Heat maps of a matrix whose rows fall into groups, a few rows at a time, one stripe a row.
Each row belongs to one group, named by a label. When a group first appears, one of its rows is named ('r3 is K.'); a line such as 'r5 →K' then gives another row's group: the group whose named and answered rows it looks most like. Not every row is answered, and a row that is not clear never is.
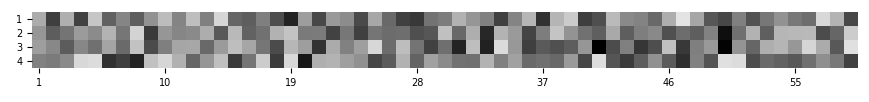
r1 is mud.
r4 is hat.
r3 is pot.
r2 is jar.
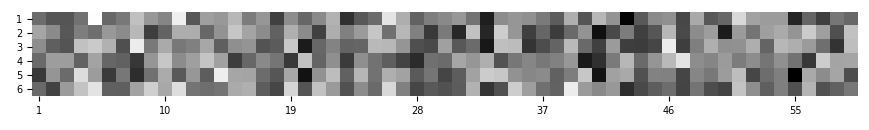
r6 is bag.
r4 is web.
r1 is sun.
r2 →pot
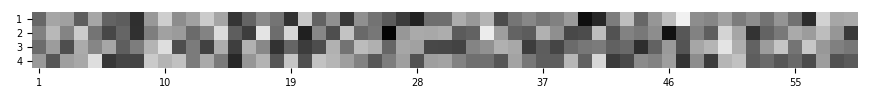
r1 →web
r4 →hat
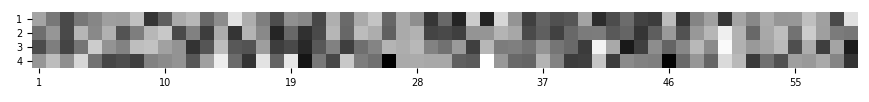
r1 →pot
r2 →pot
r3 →sun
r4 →hat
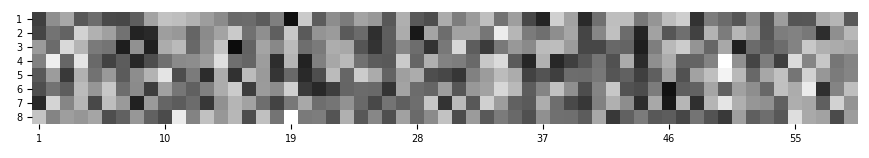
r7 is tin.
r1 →web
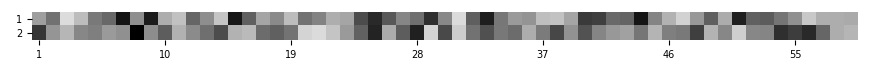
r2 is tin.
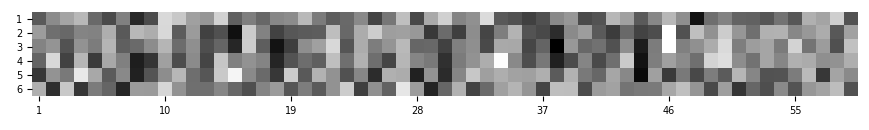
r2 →pot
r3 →pot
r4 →pot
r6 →mud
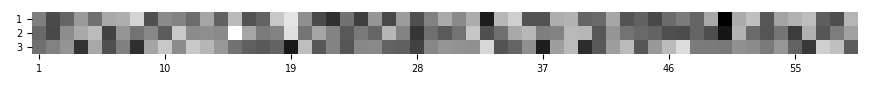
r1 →jar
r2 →bag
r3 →web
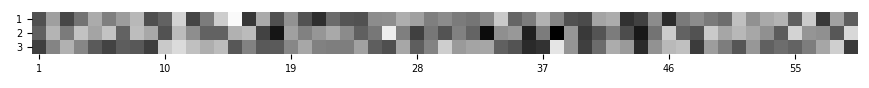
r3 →web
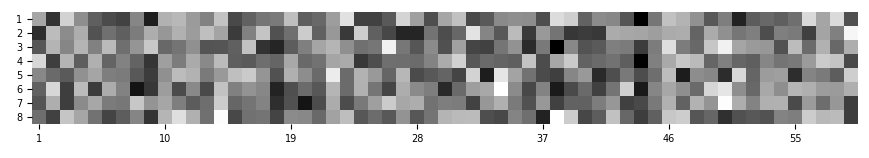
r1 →mud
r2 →web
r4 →mud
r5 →pot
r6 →pot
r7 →sun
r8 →mud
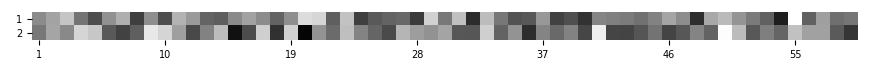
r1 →tin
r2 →hat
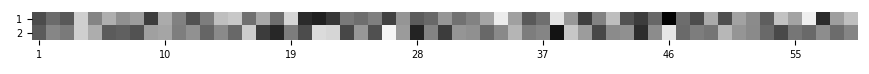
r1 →jar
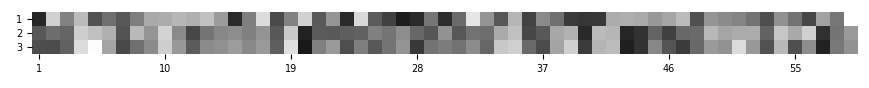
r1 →web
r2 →jar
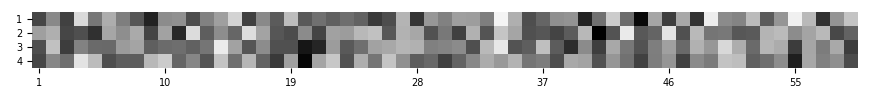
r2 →pot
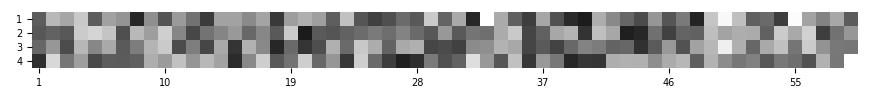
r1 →tin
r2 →jar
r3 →pot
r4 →web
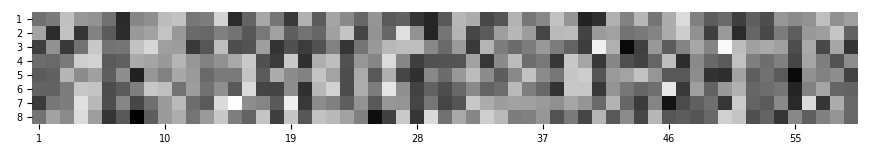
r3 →sun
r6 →bag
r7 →bag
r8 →hat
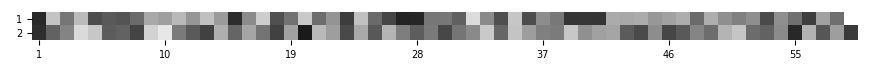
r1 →web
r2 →bag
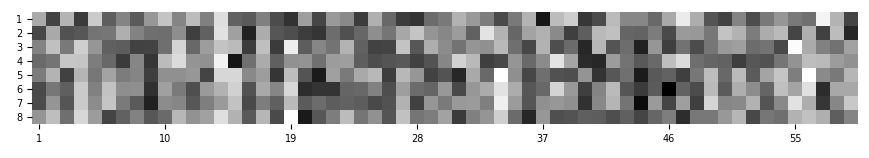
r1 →mud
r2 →sun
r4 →mud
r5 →pot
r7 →jar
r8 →hat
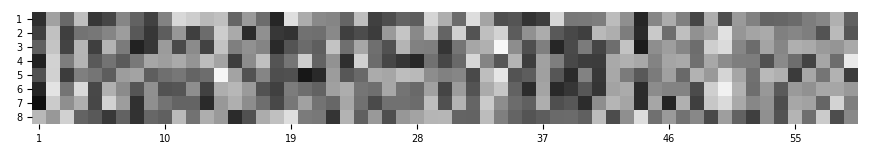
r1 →web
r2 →sun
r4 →web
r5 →sun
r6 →tin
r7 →tin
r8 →hat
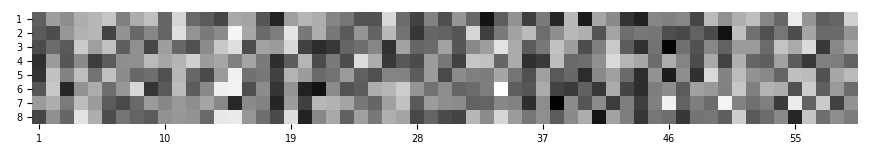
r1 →tin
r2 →bag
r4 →web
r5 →tin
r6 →sun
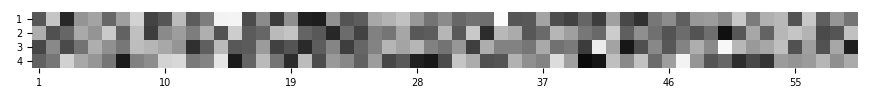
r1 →sun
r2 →jar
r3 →sun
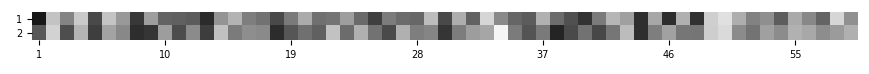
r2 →pot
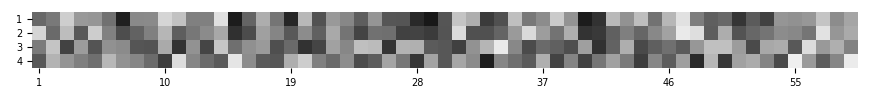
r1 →mud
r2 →mud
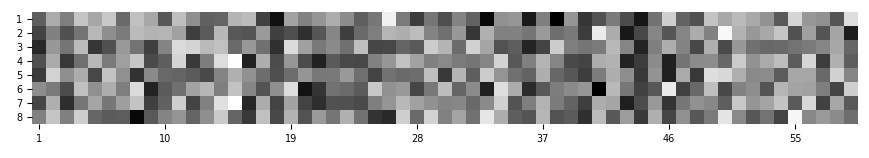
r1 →tin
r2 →sun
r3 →web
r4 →sun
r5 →tin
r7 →sun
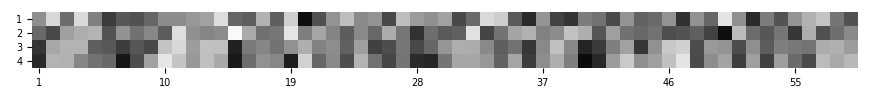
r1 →hat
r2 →bag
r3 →web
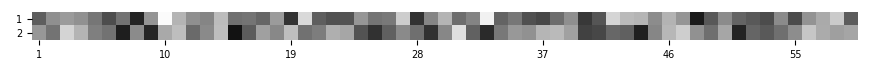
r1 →web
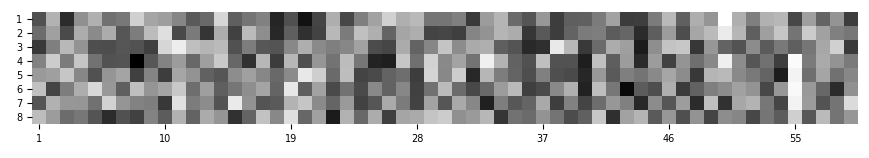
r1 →sun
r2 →pot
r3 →web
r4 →hat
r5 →tin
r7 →tin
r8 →hat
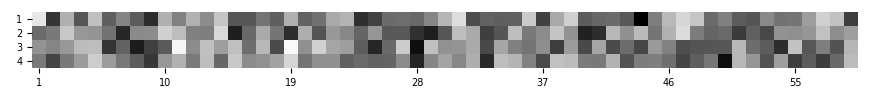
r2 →mud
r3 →hat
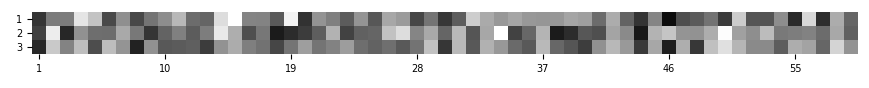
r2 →sun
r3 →tin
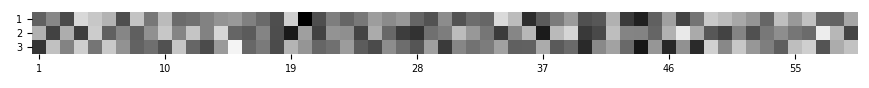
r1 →jar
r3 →tin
